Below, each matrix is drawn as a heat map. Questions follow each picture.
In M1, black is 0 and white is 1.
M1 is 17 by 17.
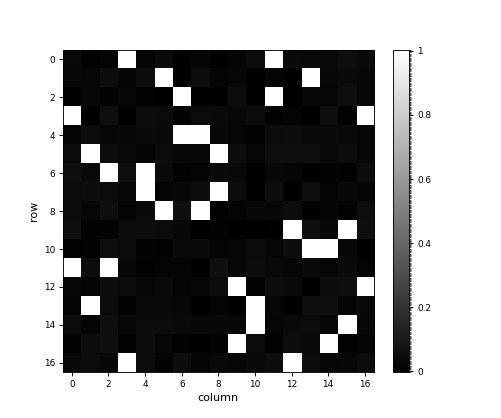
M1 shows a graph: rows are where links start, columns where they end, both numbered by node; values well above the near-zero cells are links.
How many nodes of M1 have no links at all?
0
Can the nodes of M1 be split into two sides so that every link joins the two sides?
no
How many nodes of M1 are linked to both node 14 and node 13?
1
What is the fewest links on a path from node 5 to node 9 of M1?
6
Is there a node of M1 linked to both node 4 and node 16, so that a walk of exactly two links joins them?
no
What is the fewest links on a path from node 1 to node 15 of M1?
4
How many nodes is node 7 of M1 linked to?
2
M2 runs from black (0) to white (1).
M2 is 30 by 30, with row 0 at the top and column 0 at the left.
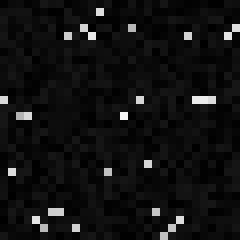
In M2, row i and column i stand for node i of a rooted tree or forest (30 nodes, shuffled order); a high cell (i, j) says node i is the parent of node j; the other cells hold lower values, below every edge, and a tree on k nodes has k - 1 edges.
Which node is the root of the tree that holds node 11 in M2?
27
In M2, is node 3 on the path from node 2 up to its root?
no
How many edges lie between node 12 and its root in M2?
5
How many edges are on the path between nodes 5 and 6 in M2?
6
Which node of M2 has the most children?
12
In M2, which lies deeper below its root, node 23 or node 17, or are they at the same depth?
node 17
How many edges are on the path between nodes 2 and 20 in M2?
4
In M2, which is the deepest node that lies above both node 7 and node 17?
12
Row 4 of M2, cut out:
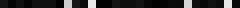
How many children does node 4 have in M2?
4
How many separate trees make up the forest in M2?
2
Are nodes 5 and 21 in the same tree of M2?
yes
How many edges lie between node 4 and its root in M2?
1
